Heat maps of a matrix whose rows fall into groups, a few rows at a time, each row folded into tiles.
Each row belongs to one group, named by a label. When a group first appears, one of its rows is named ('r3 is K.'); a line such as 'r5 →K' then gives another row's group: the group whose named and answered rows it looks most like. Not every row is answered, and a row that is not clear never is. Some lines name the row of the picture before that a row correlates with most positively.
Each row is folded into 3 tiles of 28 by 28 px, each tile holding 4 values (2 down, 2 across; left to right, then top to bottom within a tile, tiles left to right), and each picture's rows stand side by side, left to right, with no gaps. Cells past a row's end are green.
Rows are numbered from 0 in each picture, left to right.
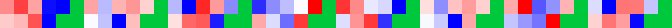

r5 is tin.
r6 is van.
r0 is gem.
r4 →gem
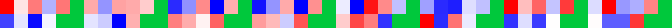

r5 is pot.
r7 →van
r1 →tin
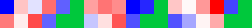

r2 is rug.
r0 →pot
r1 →gem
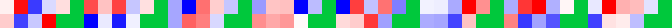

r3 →gem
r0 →van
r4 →pot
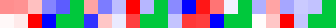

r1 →rug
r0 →gem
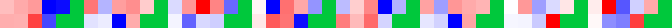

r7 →van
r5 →tin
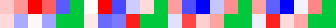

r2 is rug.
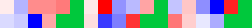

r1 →van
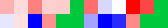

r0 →tin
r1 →tin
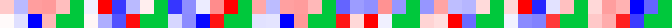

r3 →tin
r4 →pot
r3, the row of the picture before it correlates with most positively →0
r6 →van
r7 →gem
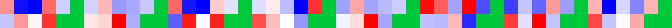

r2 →rug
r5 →gem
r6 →pot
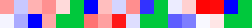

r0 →tin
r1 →pot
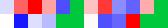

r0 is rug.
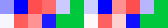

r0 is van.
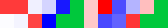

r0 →gem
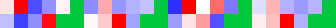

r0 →van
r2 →pot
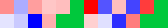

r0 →tin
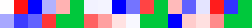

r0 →van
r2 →rug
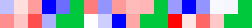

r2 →pot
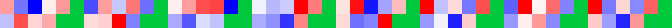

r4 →van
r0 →rug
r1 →pot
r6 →pot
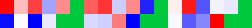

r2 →van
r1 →gem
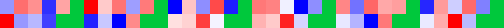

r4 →tin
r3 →gem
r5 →pot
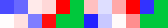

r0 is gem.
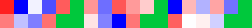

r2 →pot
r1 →tin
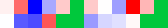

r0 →van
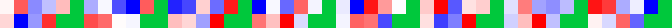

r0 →van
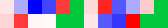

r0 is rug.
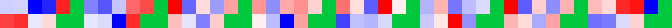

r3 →tin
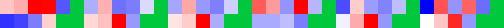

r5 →pot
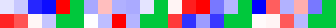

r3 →pot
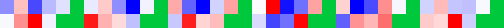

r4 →rug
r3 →van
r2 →rug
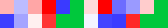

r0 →rug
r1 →van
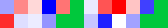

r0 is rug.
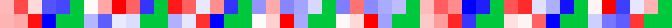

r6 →gem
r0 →gem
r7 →van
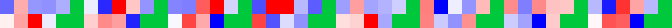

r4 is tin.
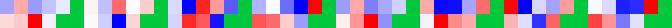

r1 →tin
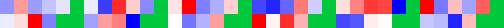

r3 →pot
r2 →van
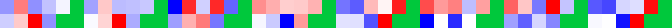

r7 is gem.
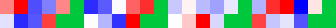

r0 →van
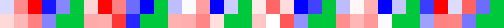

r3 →gem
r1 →gem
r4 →gem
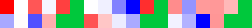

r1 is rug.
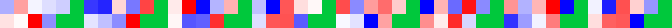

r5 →pot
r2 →van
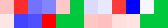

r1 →gem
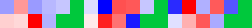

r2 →pot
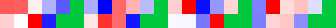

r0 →gem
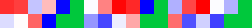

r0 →gem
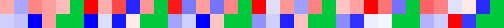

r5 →gem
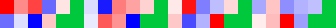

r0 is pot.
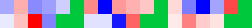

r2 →rug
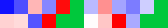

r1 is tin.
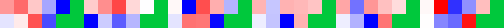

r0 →gem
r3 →tin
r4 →tin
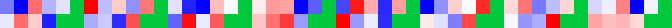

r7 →gem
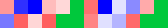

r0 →rug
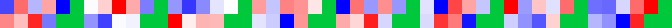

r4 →pot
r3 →tin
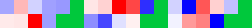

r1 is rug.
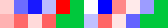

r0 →rug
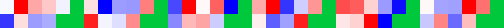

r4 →gem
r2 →pot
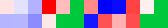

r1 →rug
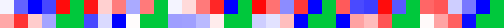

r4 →rug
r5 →gem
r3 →gem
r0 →rug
